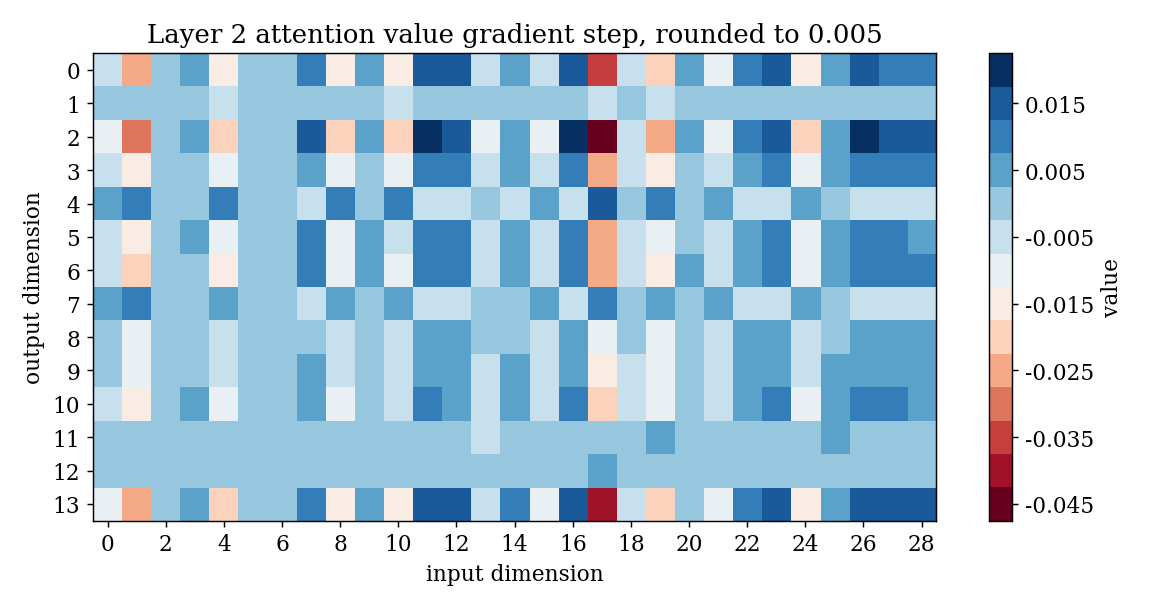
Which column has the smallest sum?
17
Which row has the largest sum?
4
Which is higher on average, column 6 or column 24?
column 6
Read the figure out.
Title: Layer 2 attention value gradient step, rounded to 0.005
x-axis: input dimension, ticks 0 2 4 6 8 10 12 14 16 18 20 22 24 26 28
y-axis: output dimension, ticks 0 1 2 3 4 5 6 7 8 9 10 11 12 13 (0 at the top)
Colour bar: value, ticks -0.045 -0.035 -0.025 -0.015 -0.005 0.005 0.015
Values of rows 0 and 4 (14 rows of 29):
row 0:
-0.005 -0.025 0 0.005 -0.015 0 0 0.01 -0.015 0.005 -0.015 0.015 0.015 -0.005 0.005 -0.005 0.015 -0.035 -0.005 -0.02 0.005 -0.01 0.01 0.015 -0.015 0.005 0.015 0.01 0.01
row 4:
0.005 0.01 0 0 0.01 0 0 -0.005 0.01 0 0.01 -0.005 -0.005 0 -0.005 0.005 -0.005 0.015 0 0.01 0 0.005 -0.005 -0.005 0.005 0 -0.005 -0.005 -0.005
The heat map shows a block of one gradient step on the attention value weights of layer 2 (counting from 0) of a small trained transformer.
